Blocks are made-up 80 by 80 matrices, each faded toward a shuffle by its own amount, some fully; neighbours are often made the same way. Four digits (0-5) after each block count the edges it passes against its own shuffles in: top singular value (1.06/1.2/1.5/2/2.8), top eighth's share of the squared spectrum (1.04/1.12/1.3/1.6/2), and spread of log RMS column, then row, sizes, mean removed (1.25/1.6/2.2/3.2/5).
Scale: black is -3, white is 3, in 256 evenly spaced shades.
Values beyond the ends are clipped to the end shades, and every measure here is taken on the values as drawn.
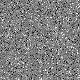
2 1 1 0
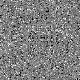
3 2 1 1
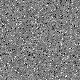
0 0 0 0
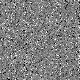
1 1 2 0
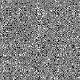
4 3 2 2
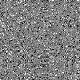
3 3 1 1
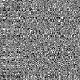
4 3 2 2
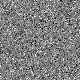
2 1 0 0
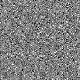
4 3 1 1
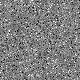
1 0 0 0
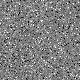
0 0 0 0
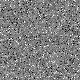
1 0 0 0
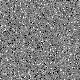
1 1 0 0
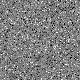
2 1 0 0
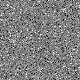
3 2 1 1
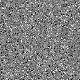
3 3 1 1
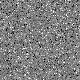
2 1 0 0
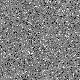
0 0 0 0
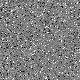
2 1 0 0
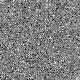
0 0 0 0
